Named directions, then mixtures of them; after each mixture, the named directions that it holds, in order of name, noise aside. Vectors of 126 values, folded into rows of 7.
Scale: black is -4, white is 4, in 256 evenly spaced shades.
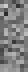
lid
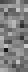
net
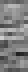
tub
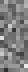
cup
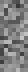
lid, net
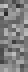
lid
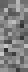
lid, net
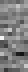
cup, tub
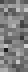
net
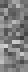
lid, net, tub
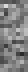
lid, tub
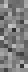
cup, lid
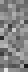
cup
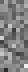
cup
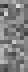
lid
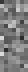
cup, net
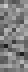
cup, lid, tub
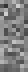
lid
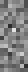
cup, lid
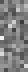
cup, net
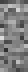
net, tub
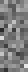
cup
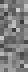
cup, lid, net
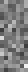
cup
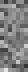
cup, lid, net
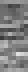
tub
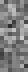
cup, net, tub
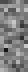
net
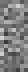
lid, net, tub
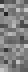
lid, net
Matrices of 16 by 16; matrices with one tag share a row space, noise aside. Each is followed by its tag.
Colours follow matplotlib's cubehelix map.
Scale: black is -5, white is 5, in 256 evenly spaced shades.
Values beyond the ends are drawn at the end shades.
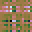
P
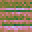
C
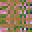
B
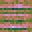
C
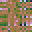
B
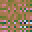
B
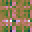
P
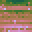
C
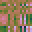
B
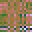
B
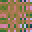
B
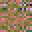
B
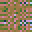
B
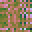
B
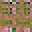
P
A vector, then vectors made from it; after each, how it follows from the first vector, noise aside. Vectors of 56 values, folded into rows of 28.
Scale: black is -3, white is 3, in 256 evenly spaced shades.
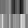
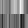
negated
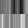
copied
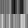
copied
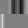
partly zeroed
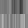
shrunk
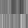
shrunk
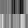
copied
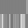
partly zeroed
